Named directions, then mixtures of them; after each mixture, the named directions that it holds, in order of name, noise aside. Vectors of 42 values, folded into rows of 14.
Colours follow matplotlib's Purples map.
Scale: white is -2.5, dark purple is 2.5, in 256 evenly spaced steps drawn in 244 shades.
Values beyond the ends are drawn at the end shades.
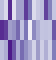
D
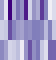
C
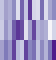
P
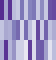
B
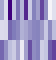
C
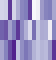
D, P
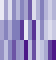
B, P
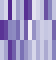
D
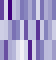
B, C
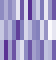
B, P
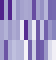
B, P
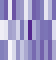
D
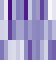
C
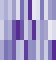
P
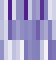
C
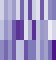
P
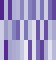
B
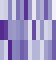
B, D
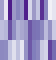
C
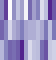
C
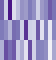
B, D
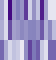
C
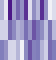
C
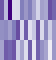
B, D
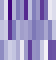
C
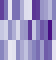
D, P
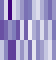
B, D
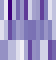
C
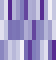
C, P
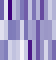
B, C
